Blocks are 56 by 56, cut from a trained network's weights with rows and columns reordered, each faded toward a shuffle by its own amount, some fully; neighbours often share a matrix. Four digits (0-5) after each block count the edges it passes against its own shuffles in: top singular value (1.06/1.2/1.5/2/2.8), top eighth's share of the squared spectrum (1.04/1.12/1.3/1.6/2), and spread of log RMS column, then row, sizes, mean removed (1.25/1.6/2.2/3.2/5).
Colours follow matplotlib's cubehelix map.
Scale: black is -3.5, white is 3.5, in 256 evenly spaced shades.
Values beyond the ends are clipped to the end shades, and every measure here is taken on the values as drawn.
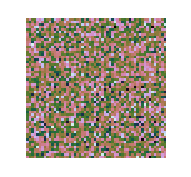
3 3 1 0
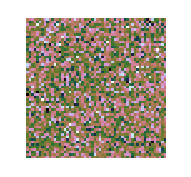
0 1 0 0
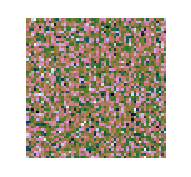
1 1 0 0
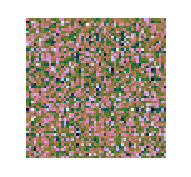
2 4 1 2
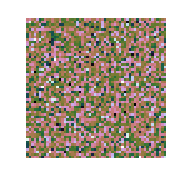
0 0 0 0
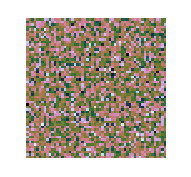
0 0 0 0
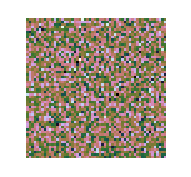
0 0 0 0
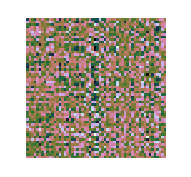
4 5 3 0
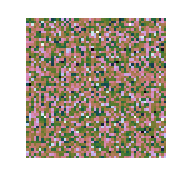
0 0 0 0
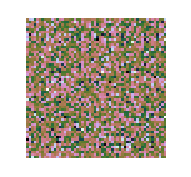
2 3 1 1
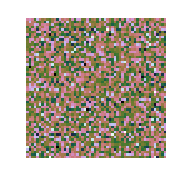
2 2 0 0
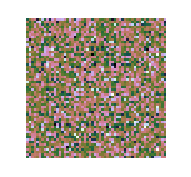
2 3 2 2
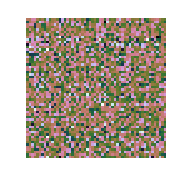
3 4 2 2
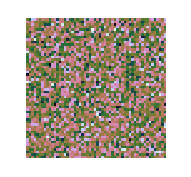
2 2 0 0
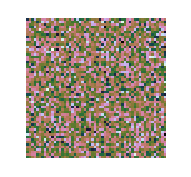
3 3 1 0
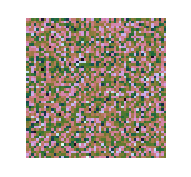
1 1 0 0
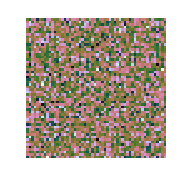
3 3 1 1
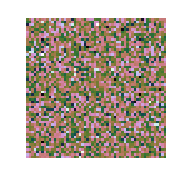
2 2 1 0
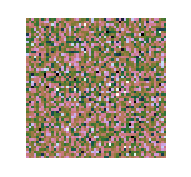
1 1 0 0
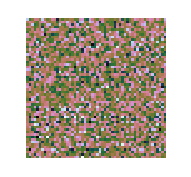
2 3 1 2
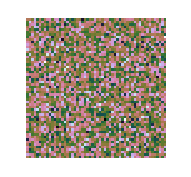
1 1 0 0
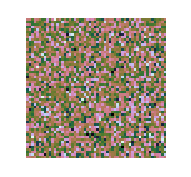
1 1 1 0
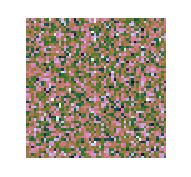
2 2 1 0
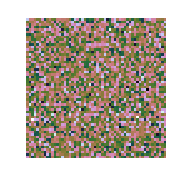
0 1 0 0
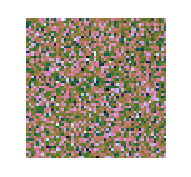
1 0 0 0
